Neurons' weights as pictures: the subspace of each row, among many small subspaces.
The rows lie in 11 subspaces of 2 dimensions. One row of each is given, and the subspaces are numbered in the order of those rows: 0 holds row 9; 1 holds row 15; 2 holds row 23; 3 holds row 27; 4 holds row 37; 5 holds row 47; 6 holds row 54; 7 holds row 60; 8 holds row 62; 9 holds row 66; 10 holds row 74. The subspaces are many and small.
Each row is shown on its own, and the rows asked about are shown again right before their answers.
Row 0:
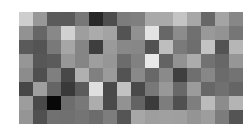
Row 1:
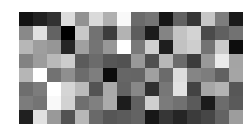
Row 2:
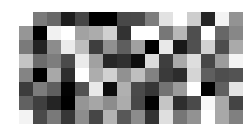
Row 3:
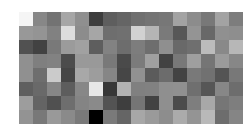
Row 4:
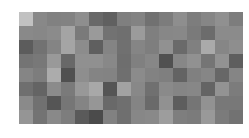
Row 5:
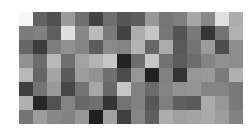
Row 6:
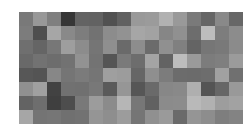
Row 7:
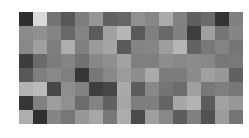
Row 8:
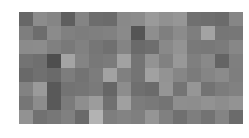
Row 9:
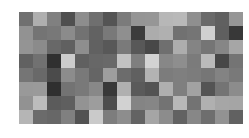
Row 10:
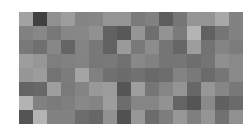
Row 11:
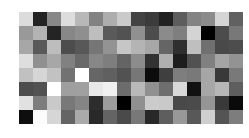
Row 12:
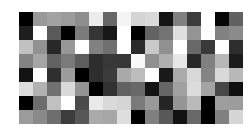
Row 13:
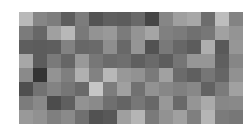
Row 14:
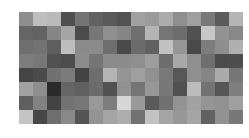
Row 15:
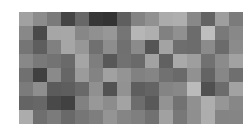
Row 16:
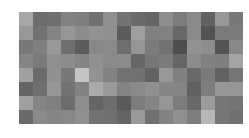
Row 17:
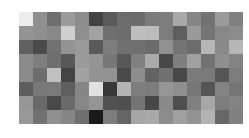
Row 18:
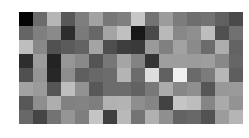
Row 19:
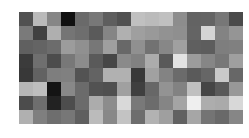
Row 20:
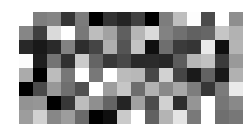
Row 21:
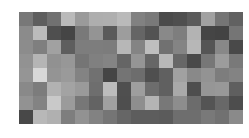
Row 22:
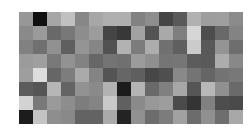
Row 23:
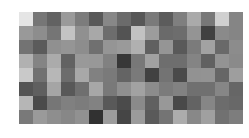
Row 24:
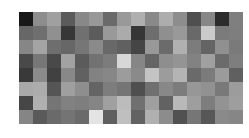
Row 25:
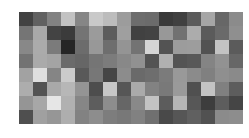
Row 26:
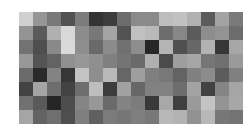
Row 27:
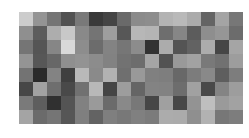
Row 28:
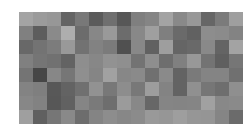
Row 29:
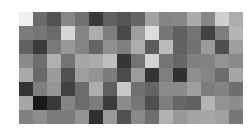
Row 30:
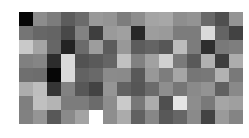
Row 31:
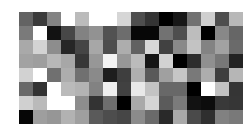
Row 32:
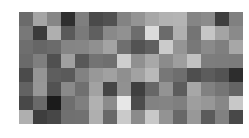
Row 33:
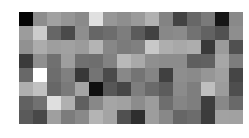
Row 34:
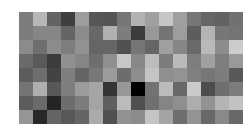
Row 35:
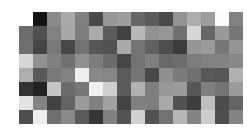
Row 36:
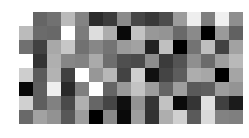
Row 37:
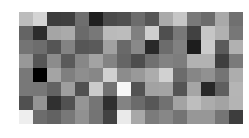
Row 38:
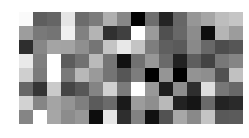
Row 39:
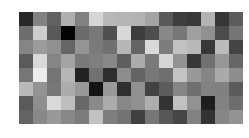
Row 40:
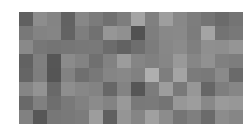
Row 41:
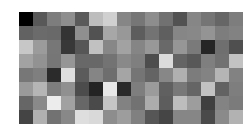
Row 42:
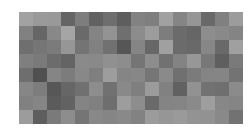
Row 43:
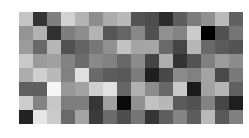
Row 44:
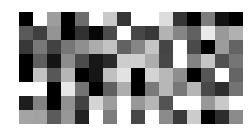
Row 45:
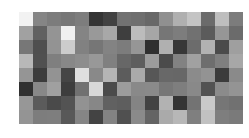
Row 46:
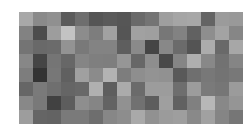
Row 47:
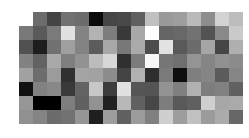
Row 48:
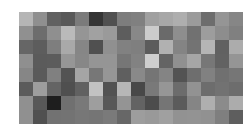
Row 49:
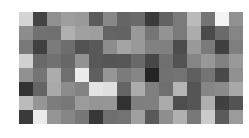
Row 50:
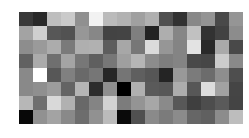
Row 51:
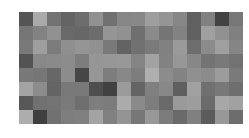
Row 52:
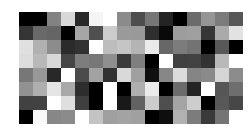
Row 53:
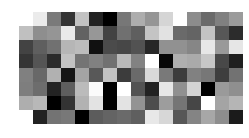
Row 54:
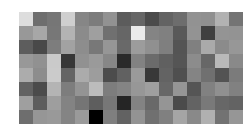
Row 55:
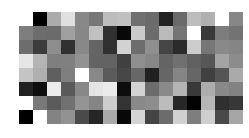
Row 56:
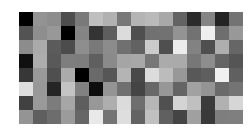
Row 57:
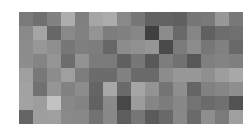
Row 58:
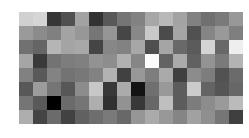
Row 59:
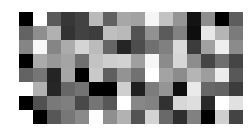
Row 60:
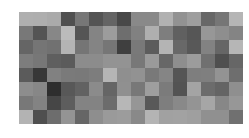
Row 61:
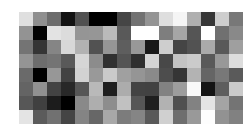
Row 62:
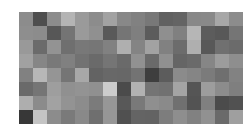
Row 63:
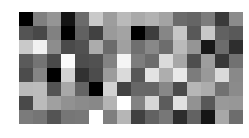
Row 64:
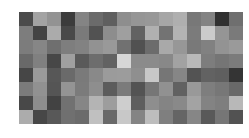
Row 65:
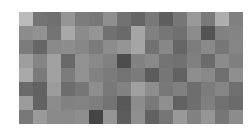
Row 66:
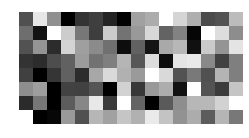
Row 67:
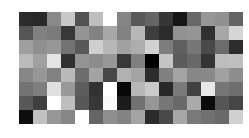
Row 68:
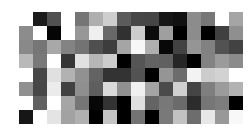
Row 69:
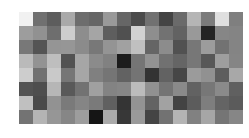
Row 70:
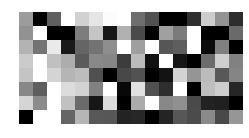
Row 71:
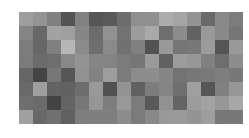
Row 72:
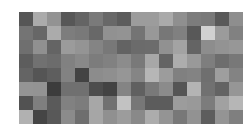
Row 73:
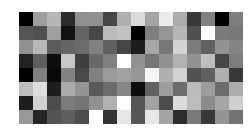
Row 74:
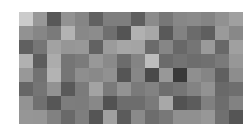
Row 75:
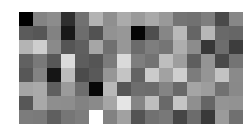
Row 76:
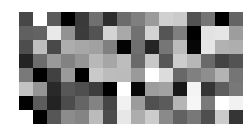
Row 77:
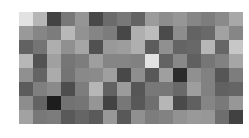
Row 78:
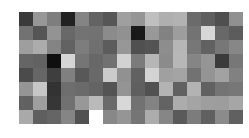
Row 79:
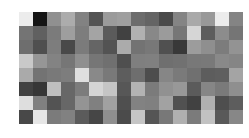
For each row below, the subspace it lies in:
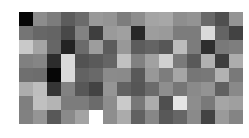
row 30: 0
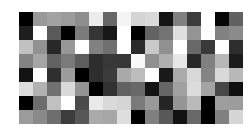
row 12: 7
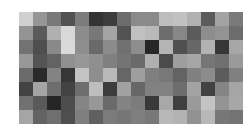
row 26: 3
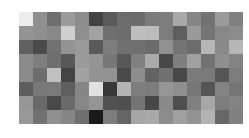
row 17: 6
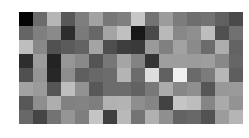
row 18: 10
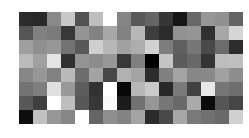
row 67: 0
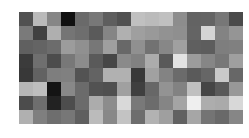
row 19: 1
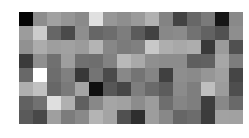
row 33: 4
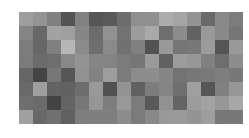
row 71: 3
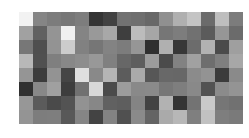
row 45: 3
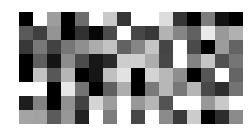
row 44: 1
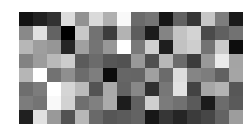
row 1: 7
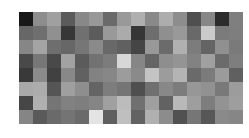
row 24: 2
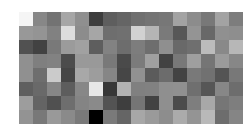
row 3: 6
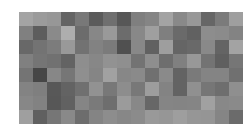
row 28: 7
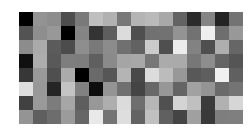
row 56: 3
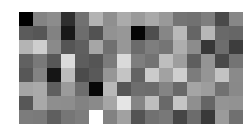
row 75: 6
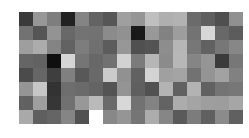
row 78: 6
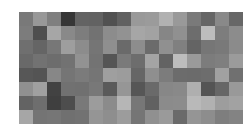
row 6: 1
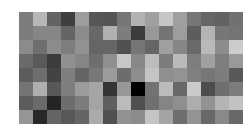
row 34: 10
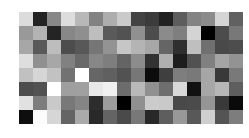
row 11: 9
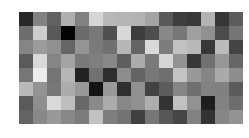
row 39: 9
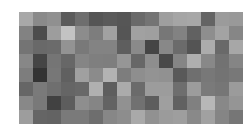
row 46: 9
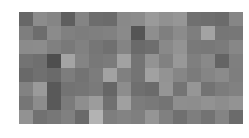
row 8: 6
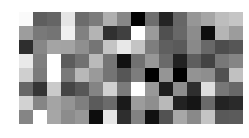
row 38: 10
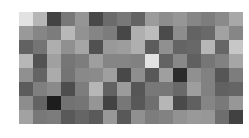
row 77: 10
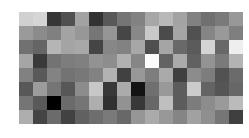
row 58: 10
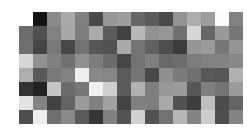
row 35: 4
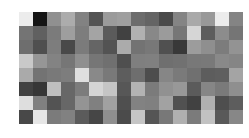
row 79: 4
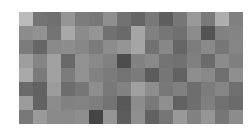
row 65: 2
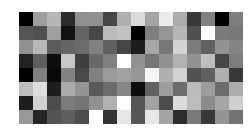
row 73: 2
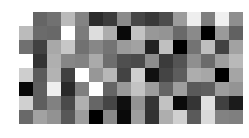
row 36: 3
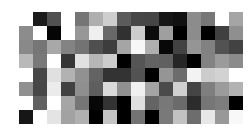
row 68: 5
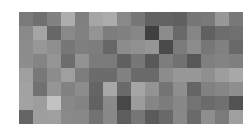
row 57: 5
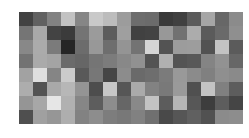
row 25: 3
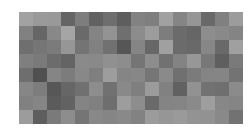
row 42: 7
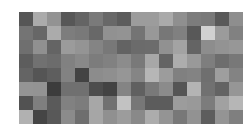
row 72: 9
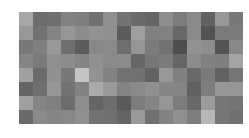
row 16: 7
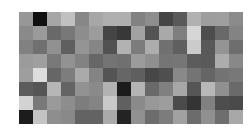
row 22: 4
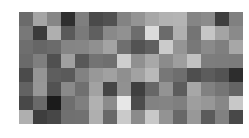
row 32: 5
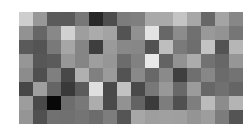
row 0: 2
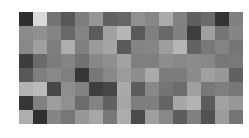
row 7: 4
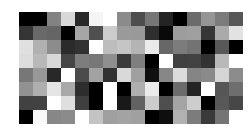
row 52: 0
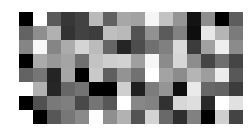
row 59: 8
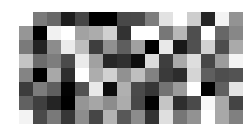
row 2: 1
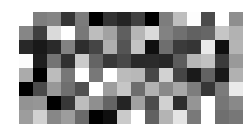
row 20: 8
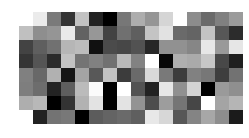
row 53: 0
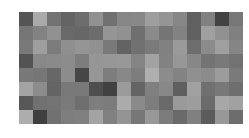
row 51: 8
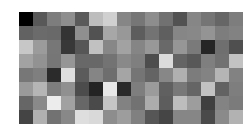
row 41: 0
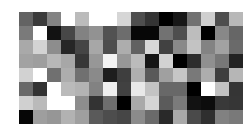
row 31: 1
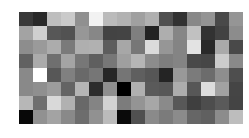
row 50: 4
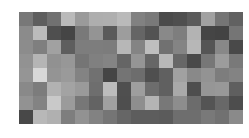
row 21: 9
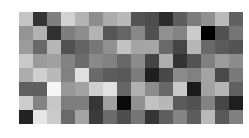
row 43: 9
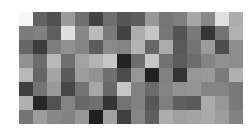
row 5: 5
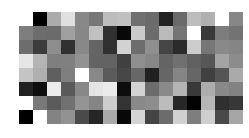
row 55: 4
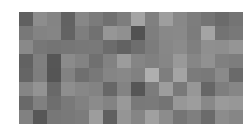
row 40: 10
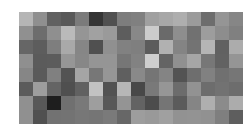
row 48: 2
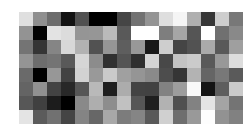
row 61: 1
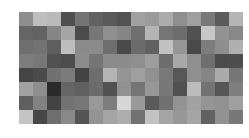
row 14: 7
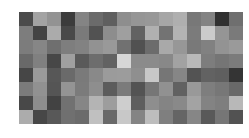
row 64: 5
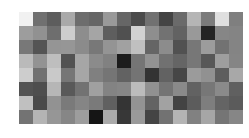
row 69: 2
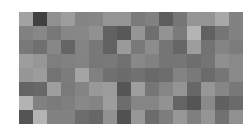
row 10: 4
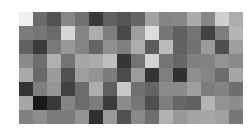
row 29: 5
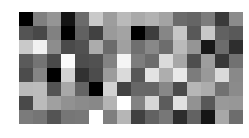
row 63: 6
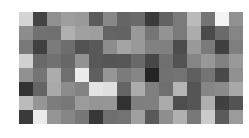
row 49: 8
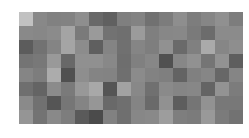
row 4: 0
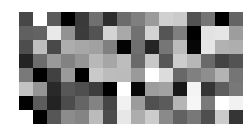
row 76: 8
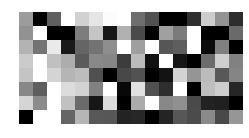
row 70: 9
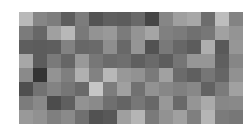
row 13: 8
